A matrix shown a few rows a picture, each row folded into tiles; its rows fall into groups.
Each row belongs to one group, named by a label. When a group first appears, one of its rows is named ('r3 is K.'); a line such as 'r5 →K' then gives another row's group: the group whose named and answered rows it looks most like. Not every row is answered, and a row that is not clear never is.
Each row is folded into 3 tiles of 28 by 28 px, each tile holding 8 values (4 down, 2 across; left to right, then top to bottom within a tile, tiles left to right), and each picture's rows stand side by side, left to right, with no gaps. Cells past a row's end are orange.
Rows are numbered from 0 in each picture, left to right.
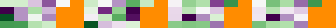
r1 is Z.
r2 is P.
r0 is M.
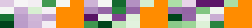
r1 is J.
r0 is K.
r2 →M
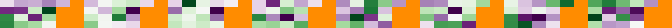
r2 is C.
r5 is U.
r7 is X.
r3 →M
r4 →J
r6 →K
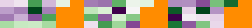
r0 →J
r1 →U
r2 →Z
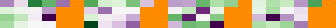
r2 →U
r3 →P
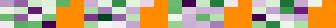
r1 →J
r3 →J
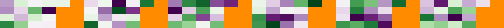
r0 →C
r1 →Z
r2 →J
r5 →M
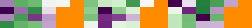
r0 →J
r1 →K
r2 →J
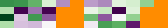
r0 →X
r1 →U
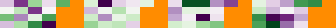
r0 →U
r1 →M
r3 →K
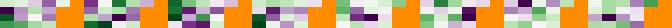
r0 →M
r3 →X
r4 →K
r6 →M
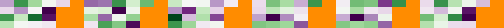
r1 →U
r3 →P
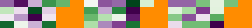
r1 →Z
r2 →U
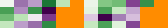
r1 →P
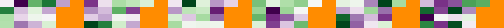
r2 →C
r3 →K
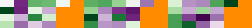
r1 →X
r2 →K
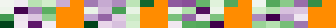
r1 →Z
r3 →P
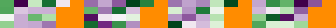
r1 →Z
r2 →Z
